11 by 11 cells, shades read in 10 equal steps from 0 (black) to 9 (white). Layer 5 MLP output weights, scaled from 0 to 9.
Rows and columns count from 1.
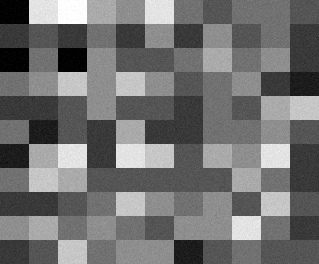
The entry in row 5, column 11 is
7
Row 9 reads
2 2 3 4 7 5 4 5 3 7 3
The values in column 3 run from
0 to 9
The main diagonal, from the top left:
0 3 0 5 3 2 3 3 3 4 3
